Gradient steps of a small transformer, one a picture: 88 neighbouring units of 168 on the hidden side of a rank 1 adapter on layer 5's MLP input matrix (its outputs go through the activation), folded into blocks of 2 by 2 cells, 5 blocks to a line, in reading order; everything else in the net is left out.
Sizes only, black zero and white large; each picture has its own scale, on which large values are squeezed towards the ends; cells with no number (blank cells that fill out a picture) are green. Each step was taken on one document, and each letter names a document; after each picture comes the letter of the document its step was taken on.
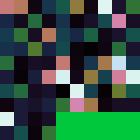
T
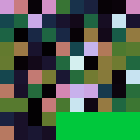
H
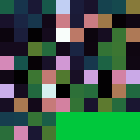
T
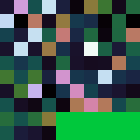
H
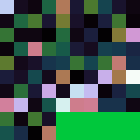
T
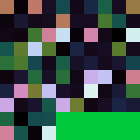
T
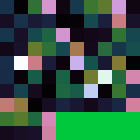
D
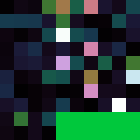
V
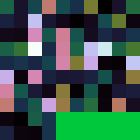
V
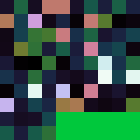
H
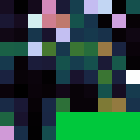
V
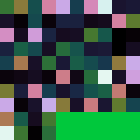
D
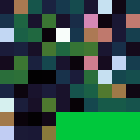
D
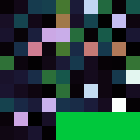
V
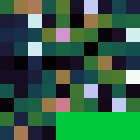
T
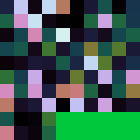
H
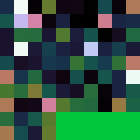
H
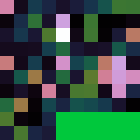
T
